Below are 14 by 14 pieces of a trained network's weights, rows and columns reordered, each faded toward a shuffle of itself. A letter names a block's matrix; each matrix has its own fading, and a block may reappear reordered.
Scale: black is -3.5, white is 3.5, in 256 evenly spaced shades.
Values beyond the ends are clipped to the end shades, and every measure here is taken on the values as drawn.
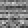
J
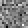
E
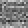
J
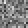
E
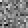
E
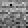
J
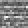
J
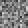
E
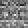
J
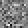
E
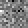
E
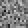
E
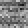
J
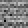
J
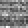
J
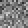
E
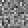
E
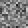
E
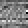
J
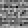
J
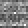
J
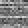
J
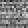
J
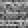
J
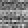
J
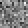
E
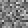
E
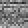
J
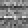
J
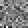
E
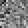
E
